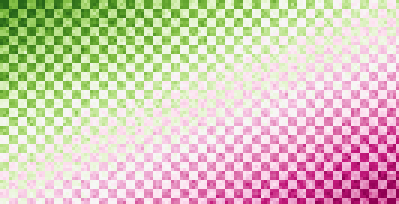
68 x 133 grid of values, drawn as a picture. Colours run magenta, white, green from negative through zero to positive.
The ninth with the lowest average is the bottom right. The top left is the ninth with the highest average. Values rise toward the top left. A checkerboard runs through the table. On average the colour sits 50% of the way up the scale. The halves do not mirror each other. There are no lone odd cells. No row or column stands out.
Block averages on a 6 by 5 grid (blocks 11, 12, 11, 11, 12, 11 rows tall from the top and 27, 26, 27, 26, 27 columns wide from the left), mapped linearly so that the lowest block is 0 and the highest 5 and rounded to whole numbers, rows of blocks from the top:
54433 / 44332 / 43322 / 33221 / 32211 / 22110
